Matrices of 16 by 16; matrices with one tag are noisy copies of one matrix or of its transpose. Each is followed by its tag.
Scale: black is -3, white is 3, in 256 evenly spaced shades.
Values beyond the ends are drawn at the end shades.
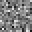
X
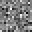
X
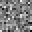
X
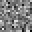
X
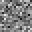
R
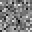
R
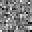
X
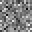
R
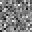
R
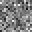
R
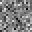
R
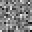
X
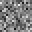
R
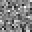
X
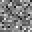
R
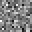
X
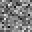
R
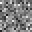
R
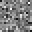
X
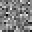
X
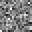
X
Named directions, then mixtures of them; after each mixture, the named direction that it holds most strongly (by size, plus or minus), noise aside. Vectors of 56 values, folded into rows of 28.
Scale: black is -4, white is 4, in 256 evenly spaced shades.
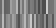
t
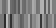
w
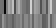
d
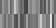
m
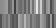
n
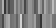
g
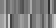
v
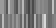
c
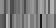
w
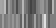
c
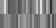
n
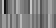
d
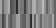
t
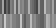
g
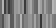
g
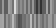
n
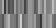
g
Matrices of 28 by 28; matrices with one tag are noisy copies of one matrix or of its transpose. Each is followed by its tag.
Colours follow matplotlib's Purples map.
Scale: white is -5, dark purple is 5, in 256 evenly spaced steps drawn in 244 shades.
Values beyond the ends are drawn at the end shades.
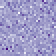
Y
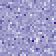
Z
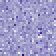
Z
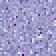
Z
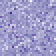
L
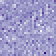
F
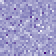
F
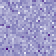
Y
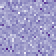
Y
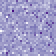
L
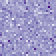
Y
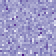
Z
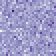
L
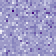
L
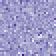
Z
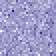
L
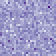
Y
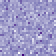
Z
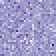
F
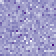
F
